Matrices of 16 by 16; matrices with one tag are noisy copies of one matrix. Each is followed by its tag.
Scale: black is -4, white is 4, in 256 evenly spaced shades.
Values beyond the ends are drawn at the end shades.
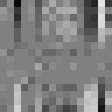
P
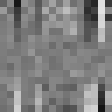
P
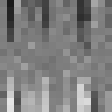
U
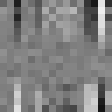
P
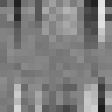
P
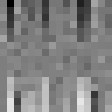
U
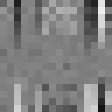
P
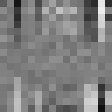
P
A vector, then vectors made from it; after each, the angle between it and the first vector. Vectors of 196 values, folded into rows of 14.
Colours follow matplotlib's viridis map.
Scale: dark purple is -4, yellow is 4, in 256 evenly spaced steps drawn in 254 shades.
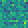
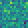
nearly opposite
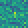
partly aligned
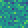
partly aligned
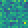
nearly parallel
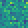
nearly opposite
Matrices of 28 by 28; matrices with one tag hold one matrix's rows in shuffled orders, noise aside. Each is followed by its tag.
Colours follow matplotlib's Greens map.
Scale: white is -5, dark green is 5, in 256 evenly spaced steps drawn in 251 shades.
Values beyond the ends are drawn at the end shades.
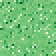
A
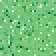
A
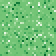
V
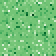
V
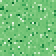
A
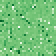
A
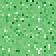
V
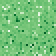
V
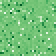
A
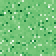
A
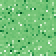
A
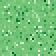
V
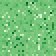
V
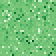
V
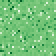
A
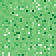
V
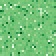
A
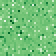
A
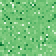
A
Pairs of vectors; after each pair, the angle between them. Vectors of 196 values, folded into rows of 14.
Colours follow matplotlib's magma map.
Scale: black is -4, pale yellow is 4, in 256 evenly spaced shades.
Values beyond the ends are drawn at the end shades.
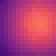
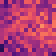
partly aligned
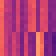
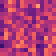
partly opposed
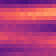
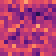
partly opposed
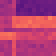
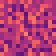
orthogonal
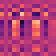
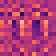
nearly opposite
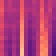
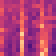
nearly parallel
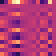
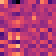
nearly opposite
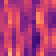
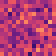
orthogonal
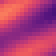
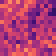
partly aligned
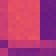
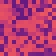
orthogonal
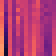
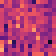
partly aligned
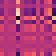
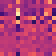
nearly parallel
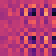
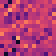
orthogonal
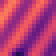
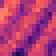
nearly parallel
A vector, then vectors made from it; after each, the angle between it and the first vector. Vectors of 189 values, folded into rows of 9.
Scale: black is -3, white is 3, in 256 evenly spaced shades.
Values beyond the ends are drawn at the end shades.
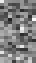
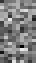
nearly opposite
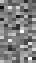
partly aligned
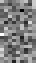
partly aligned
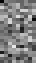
nearly opposite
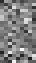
partly opposed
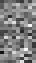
partly opposed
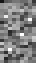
partly opposed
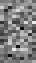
partly opposed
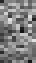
nearly opposite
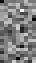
nearly opposite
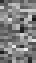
nearly opposite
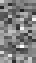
nearly parallel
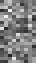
partly opposed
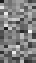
partly opposed
